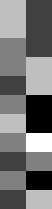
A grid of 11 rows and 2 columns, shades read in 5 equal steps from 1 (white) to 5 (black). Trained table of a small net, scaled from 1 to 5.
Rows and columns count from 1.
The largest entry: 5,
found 3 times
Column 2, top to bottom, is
4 4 4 2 2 5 5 1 3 5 2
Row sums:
6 6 7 5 6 8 7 4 7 8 6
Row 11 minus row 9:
0 -1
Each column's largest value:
4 5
